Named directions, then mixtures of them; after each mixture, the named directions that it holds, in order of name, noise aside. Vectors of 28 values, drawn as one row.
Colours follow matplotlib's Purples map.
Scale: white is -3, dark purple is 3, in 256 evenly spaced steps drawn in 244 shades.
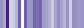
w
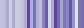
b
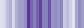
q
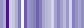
w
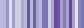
b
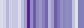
b, q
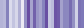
b, w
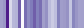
w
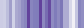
q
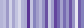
b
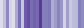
q, w
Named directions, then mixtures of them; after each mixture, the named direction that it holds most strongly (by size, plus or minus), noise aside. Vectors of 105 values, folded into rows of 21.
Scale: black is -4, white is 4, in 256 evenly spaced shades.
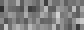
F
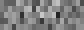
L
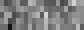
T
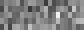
F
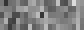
T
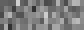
T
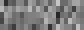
L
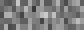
L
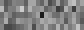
T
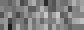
T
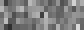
T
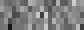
T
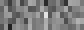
T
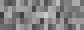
L
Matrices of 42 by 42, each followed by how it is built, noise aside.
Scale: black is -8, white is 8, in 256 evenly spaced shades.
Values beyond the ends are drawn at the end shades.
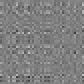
low rank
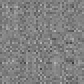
low rank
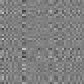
low rank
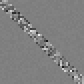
banded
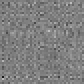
low rank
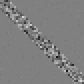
banded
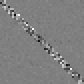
banded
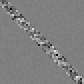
banded
